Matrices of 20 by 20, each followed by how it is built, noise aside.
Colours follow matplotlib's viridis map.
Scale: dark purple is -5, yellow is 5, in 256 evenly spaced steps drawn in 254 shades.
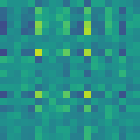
low rank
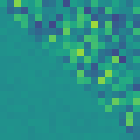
upper triangular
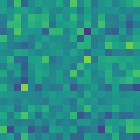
low rank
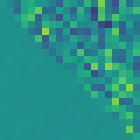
upper triangular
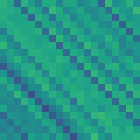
Toeplitz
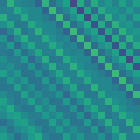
Toeplitz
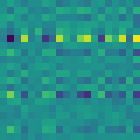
low rank
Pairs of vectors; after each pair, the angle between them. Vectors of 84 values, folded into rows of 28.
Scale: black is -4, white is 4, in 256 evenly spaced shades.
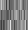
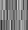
partly aligned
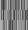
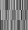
partly opposed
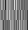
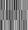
nearly opposite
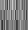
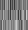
partly opposed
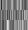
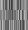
partly opposed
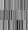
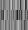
orthogonal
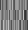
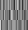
partly aligned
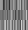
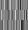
partly opposed
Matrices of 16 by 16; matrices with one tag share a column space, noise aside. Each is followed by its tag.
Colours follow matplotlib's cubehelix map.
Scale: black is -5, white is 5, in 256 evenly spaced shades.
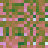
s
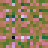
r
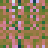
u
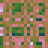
s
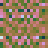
r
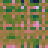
u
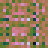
s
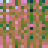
u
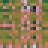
u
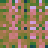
u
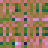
s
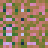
s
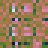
s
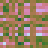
s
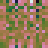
u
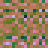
r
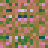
r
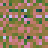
r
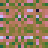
r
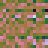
r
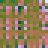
u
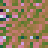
r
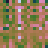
u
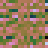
r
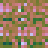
s
